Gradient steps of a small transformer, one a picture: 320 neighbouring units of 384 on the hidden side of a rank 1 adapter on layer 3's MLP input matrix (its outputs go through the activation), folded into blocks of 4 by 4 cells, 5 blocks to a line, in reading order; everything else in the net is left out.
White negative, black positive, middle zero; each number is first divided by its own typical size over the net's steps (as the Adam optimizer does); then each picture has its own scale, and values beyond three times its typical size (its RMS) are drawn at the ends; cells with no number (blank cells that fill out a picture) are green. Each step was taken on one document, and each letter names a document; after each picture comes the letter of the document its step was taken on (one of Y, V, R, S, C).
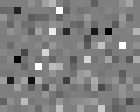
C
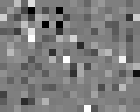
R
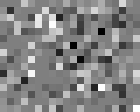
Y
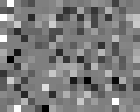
Y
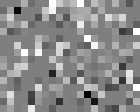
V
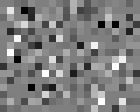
R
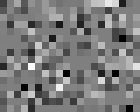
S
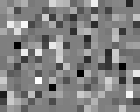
V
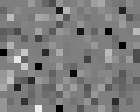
C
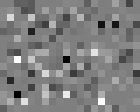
R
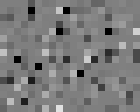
C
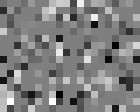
V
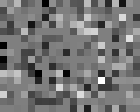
S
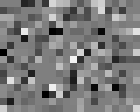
Y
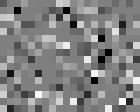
V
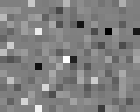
C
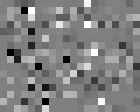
R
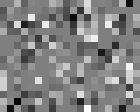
V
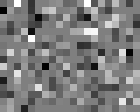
S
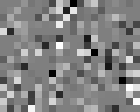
V
